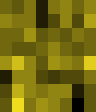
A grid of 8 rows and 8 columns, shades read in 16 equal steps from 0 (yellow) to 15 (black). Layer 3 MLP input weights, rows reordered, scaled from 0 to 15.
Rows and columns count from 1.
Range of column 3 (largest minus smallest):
4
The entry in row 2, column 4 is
13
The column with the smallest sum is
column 2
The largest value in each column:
13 9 9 13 11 10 15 9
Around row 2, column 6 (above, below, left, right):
6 9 10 10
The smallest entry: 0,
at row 8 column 2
